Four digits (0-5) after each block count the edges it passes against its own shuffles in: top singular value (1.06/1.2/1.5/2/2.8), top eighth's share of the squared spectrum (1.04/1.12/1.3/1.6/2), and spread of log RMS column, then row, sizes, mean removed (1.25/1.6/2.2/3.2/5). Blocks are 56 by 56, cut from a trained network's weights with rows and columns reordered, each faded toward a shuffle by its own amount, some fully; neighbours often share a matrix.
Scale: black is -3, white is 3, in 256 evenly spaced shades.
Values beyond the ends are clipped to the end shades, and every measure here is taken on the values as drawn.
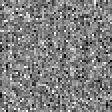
1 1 0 0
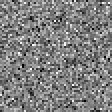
0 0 0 0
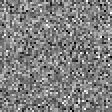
0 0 0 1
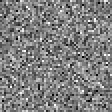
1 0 0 0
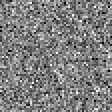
0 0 0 0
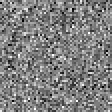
2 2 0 0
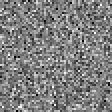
0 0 0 0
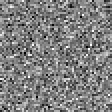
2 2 0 0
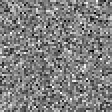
0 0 0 0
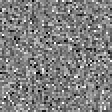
0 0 0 0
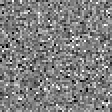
0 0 0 0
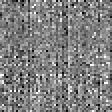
3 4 0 3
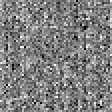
2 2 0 2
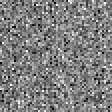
1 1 0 0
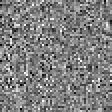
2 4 2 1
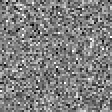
1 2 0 0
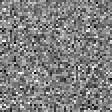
3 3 2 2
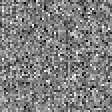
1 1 0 0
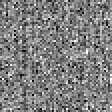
2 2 0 1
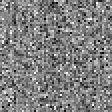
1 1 0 0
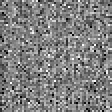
2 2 0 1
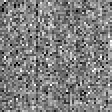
2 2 1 1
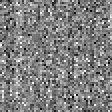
2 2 0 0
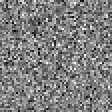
2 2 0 0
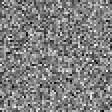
1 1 0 0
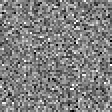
1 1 0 0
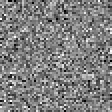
3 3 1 1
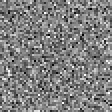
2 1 0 0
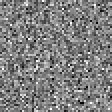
2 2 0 0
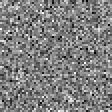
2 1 0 0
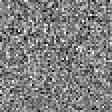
3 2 1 0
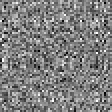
4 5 3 2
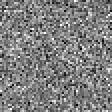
1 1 0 0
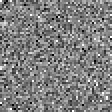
1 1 0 0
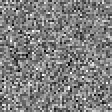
1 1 0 0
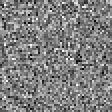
2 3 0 0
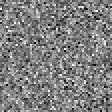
1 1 0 0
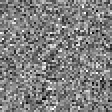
3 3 1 1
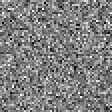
0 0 0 0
